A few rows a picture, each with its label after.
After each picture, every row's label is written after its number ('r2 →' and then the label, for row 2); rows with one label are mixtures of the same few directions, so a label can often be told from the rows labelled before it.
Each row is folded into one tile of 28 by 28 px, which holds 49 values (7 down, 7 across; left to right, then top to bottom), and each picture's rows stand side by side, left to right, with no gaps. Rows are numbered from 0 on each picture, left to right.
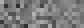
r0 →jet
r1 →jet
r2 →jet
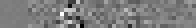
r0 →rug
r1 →rug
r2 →jet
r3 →jet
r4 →jet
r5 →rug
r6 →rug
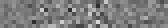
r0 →jet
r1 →rug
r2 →rug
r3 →jet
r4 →jet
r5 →rug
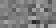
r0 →rug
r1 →rug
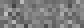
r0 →jet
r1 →jet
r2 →jet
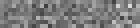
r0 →jet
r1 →jet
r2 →jet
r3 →rug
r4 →jet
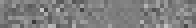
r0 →jet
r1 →rug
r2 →rug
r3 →jet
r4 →jet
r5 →jet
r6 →jet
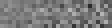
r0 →rug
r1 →jet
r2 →jet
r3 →jet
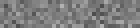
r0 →jet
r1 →jet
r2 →jet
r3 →jet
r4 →rug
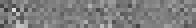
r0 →rug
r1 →rug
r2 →jet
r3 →jet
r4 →jet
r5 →jet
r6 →rug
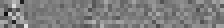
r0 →jet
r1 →jet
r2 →jet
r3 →rug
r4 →rug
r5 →jet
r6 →jet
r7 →rug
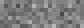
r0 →jet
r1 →jet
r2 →jet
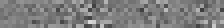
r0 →rug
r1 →rug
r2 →rug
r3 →rug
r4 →rug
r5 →rug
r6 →rug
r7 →rug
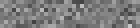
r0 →rug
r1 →rug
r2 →rug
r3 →rug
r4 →jet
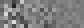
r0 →jet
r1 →rug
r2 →jet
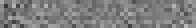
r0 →jet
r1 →jet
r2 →jet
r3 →rug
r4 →jet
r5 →rug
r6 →jet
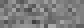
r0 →rug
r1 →rug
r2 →rug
